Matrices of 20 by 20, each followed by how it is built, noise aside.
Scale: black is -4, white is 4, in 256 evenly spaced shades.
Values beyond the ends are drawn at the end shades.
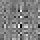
low rank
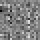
low rank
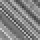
Toeplitz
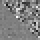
upper triangular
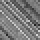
Toeplitz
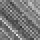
Toeplitz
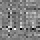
low rank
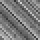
Toeplitz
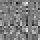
low rank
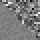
upper triangular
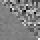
upper triangular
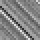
Toeplitz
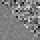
upper triangular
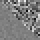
upper triangular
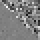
upper triangular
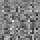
low rank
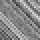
Toeplitz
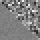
upper triangular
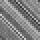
Toeplitz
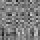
low rank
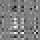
low rank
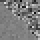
upper triangular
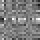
low rank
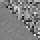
upper triangular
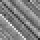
Toeplitz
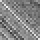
Toeplitz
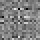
low rank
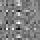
low rank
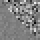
upper triangular
